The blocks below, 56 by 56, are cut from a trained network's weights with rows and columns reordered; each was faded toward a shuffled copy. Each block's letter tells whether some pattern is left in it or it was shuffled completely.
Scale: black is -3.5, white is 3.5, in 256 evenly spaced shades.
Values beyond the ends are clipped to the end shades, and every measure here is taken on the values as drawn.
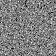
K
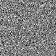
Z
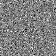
Z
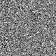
K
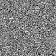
Z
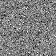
K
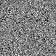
K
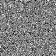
K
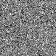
K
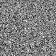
Z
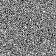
Z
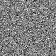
K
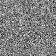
Z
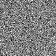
Z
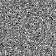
Z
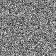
K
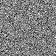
K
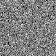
Z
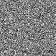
Z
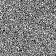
K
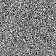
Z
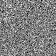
K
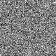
Z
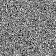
K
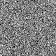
K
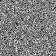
K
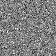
K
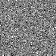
Z
